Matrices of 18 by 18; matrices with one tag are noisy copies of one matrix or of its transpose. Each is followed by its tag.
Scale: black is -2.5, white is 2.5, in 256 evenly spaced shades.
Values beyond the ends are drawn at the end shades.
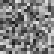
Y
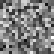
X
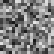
Y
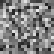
X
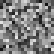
X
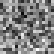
Y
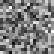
Y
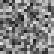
Y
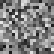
X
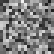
X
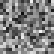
Y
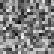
Y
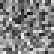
Y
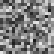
Y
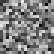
X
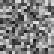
Y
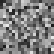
X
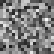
X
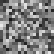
X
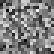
X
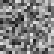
Y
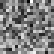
Y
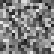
X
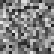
X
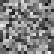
X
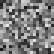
X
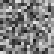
Y
